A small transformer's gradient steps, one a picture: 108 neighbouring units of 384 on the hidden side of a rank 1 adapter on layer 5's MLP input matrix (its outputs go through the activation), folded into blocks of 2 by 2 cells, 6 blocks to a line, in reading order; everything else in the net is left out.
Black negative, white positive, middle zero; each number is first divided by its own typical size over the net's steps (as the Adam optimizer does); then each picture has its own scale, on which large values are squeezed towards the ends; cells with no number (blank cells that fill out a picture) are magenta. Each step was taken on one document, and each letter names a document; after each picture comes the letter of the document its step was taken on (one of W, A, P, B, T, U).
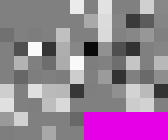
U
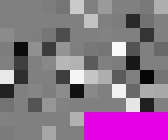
U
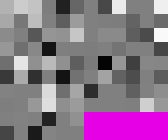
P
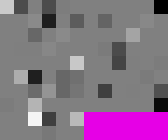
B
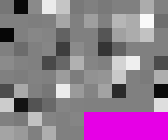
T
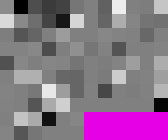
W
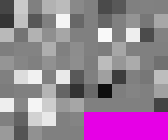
W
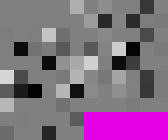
U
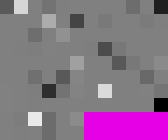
B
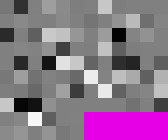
T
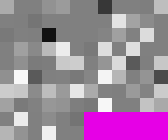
T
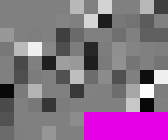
U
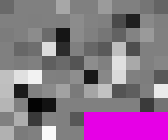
T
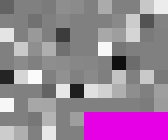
T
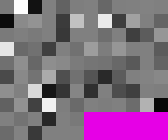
W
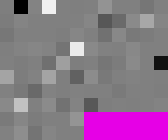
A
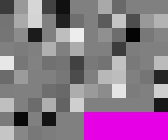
W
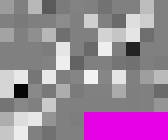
T
